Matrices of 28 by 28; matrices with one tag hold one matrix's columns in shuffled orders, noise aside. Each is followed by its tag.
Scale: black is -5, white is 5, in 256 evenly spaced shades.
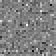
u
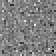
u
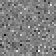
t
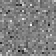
u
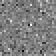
u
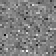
t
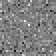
u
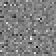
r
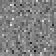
u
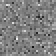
r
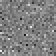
t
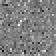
u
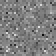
t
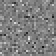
r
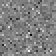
t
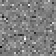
r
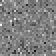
u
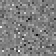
t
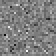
t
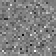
t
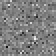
r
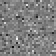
r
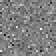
t
